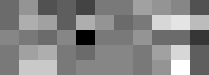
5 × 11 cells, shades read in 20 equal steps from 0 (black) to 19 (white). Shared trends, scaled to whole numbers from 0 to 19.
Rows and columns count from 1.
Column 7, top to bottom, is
9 8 9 10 10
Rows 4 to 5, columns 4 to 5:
9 8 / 9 10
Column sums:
44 60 54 42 36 49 46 50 58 70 38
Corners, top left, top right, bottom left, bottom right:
8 6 9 7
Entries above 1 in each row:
11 11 10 11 11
